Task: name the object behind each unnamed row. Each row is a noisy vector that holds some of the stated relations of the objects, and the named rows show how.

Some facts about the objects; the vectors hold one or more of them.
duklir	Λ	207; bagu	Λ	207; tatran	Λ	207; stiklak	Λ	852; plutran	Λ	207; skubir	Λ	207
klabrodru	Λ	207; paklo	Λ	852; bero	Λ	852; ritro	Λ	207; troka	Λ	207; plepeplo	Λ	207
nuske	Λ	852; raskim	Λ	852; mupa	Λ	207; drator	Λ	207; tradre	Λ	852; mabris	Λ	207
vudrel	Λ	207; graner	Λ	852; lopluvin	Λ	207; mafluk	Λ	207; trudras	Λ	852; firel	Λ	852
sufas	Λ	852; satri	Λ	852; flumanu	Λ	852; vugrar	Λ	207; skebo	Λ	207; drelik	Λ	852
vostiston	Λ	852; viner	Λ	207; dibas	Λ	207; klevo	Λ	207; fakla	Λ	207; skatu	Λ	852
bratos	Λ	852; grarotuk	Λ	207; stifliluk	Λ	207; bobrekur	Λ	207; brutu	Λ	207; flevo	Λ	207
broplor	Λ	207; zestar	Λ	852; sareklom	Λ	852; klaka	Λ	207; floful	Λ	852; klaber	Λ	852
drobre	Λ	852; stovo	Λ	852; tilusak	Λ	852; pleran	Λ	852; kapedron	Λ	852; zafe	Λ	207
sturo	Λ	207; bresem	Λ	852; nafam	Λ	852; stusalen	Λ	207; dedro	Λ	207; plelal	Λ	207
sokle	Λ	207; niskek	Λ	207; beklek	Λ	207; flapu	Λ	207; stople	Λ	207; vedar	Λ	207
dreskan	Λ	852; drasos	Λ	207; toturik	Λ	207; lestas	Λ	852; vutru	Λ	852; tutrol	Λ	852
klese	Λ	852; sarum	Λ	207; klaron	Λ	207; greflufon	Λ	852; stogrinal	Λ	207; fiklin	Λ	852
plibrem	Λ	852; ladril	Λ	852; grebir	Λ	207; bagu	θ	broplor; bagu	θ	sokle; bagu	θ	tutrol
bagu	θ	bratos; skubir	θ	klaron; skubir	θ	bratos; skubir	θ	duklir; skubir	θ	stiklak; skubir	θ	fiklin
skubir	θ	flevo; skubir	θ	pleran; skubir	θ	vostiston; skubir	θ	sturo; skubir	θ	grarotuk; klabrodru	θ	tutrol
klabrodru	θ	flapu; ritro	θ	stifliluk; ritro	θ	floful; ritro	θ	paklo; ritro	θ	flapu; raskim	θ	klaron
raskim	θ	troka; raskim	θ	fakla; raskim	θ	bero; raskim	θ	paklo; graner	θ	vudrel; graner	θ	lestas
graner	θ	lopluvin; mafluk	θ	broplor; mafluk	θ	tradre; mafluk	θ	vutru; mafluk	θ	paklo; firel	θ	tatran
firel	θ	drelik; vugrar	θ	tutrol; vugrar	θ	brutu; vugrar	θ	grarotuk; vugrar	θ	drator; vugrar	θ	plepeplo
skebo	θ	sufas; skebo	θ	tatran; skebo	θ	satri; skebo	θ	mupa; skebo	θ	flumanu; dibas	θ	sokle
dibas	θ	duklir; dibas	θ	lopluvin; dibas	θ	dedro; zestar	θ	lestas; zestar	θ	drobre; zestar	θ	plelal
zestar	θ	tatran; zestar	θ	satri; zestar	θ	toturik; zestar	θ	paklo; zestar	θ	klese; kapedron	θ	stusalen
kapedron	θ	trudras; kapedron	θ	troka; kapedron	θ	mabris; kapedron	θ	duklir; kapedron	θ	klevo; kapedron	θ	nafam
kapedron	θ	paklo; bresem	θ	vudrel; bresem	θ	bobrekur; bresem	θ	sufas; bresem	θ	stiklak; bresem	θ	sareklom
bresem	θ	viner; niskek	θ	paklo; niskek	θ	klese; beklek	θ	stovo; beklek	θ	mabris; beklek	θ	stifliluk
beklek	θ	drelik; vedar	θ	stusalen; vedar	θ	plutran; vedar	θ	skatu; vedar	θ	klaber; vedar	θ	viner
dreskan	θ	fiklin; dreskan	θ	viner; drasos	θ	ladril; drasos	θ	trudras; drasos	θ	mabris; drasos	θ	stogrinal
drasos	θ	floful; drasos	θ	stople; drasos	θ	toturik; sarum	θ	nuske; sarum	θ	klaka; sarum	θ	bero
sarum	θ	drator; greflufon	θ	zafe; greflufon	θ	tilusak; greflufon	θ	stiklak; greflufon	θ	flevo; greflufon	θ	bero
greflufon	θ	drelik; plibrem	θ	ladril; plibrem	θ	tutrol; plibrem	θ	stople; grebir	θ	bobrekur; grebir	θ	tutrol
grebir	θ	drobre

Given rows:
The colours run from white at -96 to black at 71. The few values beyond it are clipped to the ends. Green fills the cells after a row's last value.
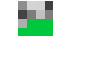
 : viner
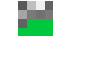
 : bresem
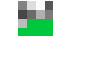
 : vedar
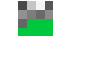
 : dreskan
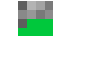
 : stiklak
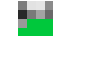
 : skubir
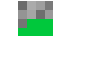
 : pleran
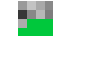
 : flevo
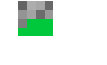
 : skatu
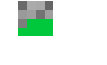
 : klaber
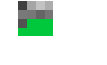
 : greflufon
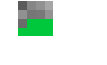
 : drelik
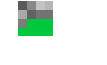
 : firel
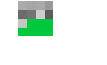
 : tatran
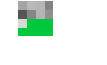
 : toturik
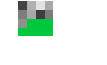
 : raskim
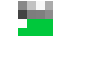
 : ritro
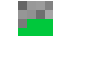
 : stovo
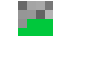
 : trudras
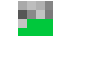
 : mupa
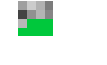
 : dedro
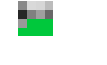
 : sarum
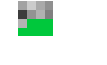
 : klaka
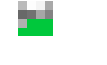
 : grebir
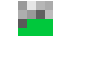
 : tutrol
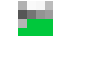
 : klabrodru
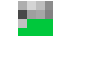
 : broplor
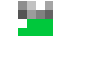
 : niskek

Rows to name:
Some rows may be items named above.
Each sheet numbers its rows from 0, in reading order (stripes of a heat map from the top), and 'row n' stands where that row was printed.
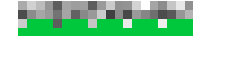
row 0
flapu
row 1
bero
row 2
paklo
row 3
mafluk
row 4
drasos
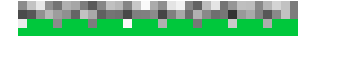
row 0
drasos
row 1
ladril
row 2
firel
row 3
ritro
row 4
dibas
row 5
graner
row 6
troka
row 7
bobrekur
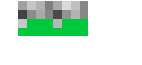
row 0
klevo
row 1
sokle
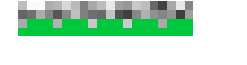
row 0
grebir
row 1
bobrekur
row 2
skebo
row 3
stusalen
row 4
kapedron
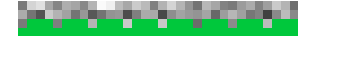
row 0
plibrem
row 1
drobre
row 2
klabrodru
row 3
stople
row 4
flapu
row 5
bratos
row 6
satri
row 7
plutran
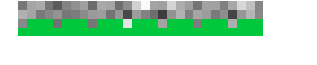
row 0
lestas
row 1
drelik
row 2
sareklom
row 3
mafluk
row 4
drator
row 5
flumanu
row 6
sokle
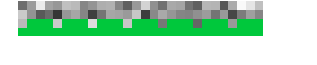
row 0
zestar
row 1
troka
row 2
mabris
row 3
paklo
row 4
sufas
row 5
fiklin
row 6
vugrar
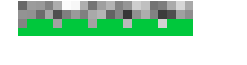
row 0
stovo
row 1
bagu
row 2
klese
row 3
duklir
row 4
beklek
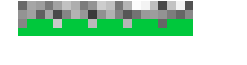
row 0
nafam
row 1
stogrinal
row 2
duklir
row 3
klabrodru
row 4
dreskan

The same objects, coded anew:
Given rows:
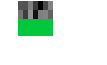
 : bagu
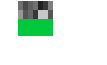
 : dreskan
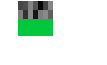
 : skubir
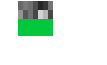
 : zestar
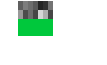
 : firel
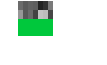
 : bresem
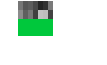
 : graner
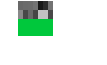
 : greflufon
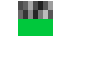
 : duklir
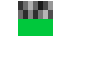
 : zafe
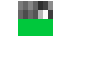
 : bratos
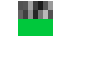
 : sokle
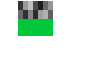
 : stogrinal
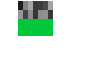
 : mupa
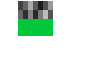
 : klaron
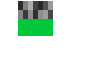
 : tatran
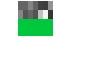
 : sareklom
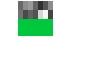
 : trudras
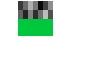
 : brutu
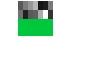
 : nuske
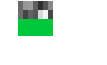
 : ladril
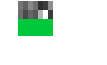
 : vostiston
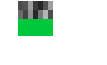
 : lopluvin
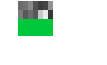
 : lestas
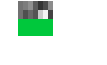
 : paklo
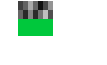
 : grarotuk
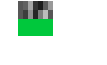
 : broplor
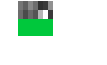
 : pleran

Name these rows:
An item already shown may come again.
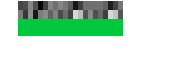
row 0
skubir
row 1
plibrem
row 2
kapedron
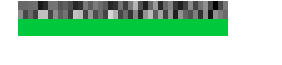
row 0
greflufon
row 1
graner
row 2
firel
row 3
klevo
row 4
skebo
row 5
klabrodru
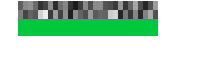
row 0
drelik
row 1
skebo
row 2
flumanu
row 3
bobrekur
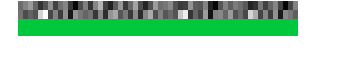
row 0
nafam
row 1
niskek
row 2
toturik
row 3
bobrekur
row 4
lestas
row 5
mafluk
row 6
firel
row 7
grebir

